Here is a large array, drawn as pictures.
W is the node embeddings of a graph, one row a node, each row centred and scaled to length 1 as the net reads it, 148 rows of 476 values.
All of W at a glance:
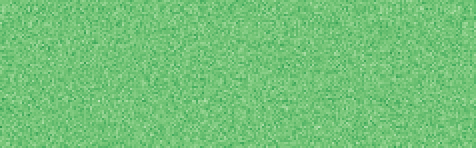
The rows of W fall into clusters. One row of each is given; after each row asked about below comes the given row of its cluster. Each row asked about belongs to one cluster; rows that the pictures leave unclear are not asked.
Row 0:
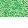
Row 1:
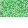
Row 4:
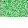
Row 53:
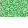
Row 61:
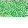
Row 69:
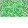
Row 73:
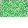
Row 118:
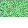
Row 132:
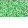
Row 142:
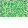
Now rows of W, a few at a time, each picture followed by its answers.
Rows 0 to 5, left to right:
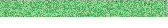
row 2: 132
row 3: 69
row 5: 142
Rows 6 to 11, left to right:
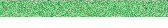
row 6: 1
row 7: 61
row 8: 1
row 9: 1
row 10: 61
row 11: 1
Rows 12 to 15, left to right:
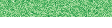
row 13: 4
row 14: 69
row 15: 73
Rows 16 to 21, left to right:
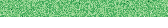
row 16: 132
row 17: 1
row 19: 118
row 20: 142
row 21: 132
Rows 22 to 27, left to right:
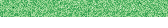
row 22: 73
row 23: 73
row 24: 142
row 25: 73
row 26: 73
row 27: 53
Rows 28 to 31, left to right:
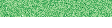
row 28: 69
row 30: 142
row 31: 53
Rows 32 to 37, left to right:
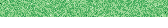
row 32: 53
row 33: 69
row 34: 0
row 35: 73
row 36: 4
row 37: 69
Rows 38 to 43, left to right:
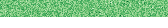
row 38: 132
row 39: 73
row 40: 142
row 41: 0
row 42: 142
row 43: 142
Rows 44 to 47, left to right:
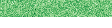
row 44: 118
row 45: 69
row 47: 61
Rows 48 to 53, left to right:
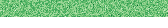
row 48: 73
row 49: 1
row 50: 118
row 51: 118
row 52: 4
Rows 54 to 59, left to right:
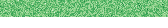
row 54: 61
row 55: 53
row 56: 73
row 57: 118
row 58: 73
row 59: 69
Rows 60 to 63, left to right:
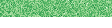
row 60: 118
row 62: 0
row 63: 53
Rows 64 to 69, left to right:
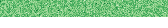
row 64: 118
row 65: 118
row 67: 142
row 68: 1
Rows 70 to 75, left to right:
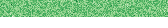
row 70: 118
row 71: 73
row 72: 1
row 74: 69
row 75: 4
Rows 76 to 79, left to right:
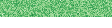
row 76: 4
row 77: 69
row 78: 0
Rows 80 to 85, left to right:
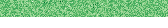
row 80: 0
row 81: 4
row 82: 4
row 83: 118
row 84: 4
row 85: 53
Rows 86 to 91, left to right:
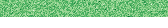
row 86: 73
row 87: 132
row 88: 4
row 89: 142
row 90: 1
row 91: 73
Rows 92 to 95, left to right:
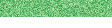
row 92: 118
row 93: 53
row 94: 69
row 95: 1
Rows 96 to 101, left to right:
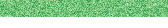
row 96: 61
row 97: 0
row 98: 73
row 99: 73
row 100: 69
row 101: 69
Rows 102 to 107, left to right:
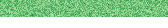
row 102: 4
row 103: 69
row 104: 73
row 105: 53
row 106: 132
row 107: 4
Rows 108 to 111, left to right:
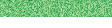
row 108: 4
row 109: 118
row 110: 142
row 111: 118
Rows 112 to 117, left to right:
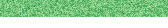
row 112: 118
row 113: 69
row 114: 4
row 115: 69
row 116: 73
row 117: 69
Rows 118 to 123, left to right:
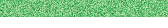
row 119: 1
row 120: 132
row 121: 69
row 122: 118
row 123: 142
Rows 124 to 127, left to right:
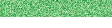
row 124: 142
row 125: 1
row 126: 4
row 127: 4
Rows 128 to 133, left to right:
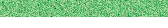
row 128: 1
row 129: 61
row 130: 1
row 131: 53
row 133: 4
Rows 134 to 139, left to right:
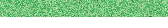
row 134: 4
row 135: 0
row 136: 1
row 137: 118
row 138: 1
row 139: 53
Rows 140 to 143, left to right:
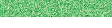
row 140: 73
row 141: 118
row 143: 132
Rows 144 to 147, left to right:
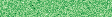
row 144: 142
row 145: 1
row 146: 4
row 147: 1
